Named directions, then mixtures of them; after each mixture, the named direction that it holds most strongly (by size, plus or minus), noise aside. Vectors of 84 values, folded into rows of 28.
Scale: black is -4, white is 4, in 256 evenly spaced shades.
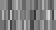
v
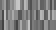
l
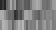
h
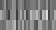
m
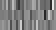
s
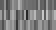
m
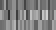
m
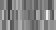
v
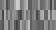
l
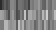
m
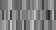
v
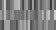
l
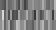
v
